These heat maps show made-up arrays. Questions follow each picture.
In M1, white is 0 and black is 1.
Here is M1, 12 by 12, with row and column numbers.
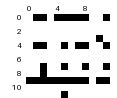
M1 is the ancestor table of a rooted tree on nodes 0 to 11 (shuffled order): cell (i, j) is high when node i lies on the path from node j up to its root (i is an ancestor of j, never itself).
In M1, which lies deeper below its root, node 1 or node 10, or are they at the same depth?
node 1
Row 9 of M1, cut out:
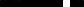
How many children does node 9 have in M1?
2
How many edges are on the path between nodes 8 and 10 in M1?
6
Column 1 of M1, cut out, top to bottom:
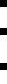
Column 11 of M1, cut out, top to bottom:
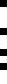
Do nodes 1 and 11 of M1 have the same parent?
no
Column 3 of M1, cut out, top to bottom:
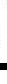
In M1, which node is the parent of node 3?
9
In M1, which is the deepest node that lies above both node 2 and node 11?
7
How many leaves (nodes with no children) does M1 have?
5
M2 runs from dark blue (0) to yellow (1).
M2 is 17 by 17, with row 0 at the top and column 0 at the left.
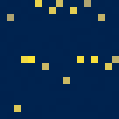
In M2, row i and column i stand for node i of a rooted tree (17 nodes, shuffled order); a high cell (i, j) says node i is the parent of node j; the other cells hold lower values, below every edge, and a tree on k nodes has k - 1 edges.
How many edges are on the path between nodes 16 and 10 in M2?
7
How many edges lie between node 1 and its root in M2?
6
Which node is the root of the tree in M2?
0
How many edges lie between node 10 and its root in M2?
7
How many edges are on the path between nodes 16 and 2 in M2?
5
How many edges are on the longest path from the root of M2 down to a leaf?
7
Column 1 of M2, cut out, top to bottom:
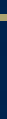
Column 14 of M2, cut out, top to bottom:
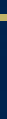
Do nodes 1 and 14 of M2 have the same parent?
yes
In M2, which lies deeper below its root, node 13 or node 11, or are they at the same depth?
the same depth
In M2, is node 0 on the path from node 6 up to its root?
yes
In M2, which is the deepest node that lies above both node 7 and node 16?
8
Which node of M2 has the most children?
8
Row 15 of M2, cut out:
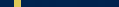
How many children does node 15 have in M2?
1
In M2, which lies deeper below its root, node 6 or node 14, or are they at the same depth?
node 14
